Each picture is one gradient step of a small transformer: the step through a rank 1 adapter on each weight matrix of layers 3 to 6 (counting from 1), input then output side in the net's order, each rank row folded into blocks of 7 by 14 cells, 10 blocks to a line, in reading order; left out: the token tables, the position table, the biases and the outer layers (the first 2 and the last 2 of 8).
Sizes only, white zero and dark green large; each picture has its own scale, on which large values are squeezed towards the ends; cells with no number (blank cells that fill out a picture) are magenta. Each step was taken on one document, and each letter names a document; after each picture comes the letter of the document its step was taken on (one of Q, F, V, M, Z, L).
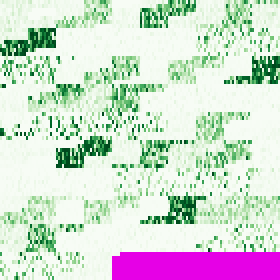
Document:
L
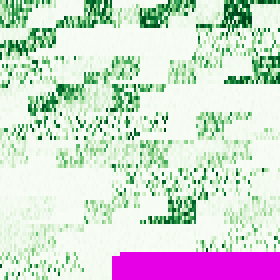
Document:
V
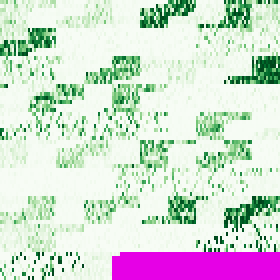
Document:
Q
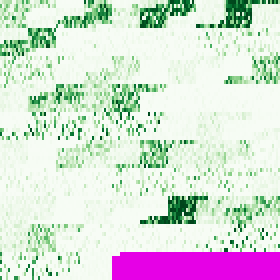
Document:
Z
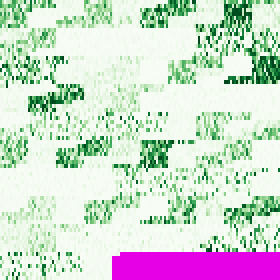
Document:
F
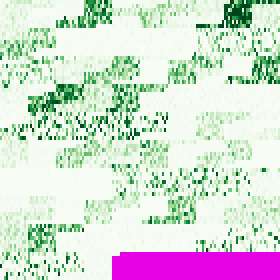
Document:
V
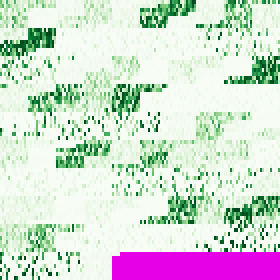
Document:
Z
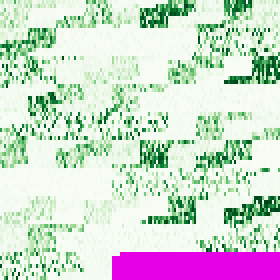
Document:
F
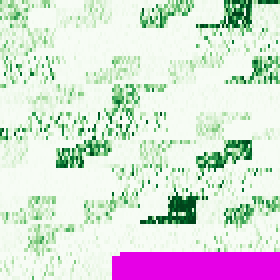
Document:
Q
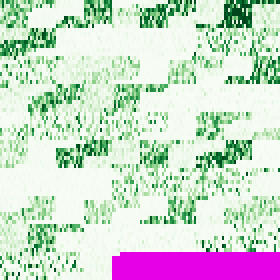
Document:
V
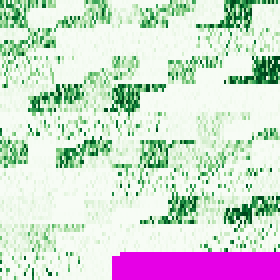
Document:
Z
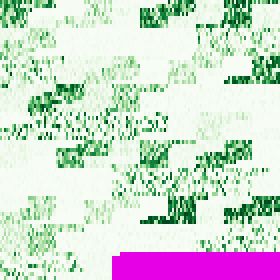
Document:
V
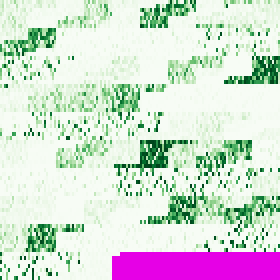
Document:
Z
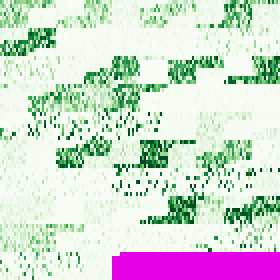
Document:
Z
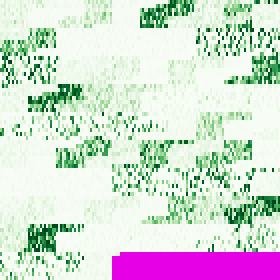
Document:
L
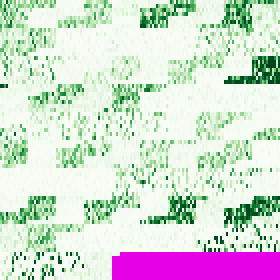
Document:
Q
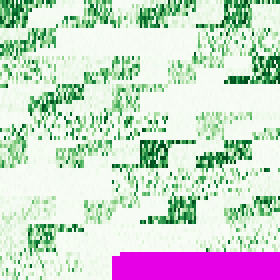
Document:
V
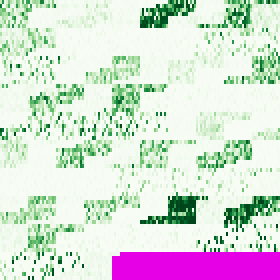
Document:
Q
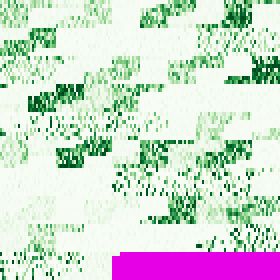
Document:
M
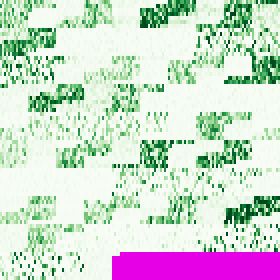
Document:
Q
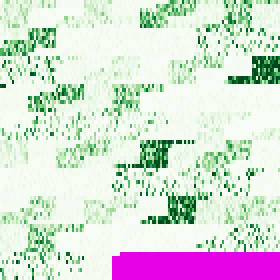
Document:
M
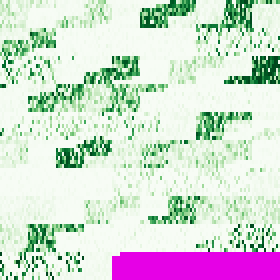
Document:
L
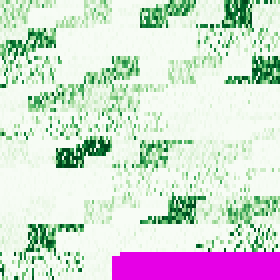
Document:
L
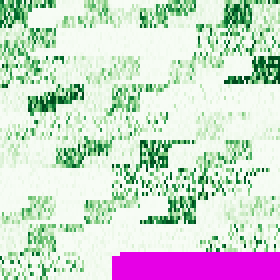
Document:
F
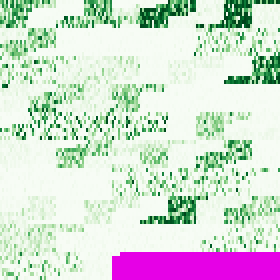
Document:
V
